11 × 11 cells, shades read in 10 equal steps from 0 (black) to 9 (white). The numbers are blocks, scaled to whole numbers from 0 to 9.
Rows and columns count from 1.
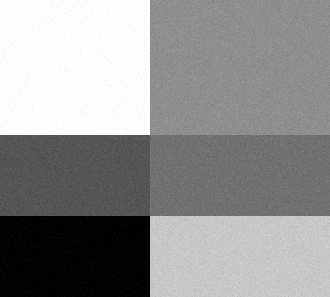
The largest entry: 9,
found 25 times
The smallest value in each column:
0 0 0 0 0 4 4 4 4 4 4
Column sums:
54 54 54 54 54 58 58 58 58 58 58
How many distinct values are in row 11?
2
